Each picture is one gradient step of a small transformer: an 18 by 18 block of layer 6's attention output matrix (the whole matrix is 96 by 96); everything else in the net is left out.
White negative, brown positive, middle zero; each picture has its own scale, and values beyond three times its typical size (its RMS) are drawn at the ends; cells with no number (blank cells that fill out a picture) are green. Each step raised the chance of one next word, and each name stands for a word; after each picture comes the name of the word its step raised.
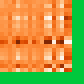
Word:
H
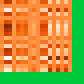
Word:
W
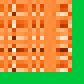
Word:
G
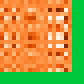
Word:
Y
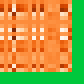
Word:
G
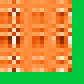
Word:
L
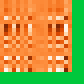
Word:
W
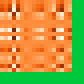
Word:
G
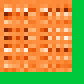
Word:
G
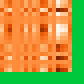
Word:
W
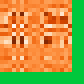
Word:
L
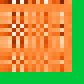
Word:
L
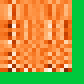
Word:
G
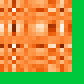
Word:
W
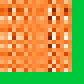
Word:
Y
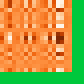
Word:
H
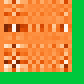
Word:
W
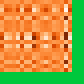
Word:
Y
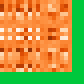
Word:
G
